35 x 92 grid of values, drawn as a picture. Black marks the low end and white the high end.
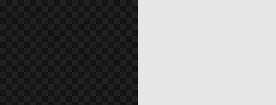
It is made of 1 by 2 panels. Panel 1,1: very low, checkered, faint in contrast. Panel 1,2: very high, flat.
